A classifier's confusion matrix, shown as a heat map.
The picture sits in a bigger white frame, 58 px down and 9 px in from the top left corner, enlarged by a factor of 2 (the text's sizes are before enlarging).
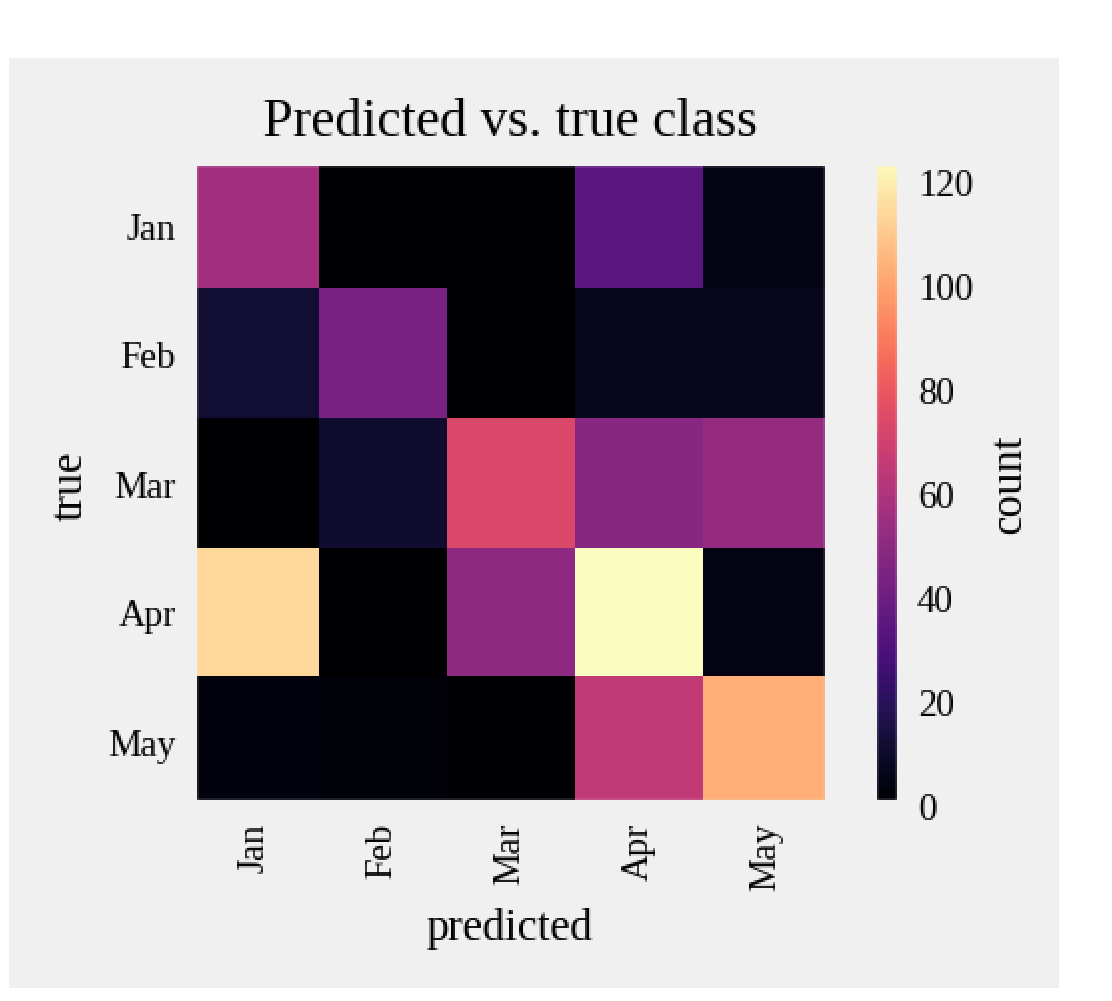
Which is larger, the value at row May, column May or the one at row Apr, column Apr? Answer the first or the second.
the second
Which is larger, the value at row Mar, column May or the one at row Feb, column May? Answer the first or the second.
the first
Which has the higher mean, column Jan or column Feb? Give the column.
Jan
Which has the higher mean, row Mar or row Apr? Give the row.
Apr
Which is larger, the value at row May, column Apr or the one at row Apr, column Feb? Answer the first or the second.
the first
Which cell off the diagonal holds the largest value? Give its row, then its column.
Apr, Jan
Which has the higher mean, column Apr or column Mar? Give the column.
Apr
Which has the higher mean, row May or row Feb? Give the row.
May
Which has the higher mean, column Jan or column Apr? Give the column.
Apr
